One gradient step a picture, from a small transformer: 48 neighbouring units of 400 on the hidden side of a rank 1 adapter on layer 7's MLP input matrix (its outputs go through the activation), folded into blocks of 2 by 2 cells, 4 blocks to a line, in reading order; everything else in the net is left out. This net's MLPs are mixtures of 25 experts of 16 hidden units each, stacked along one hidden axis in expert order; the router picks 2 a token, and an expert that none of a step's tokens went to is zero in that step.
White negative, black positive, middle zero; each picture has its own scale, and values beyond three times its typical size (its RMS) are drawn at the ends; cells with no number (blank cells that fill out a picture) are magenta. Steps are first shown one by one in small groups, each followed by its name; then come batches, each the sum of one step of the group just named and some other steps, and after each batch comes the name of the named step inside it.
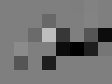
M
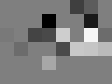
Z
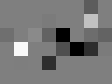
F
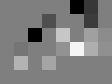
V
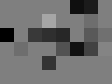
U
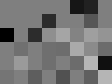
V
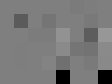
Z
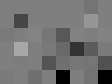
F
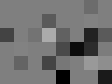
M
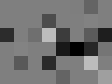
M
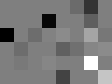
Z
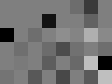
Z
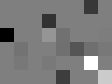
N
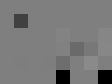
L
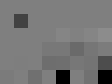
L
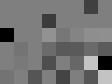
N
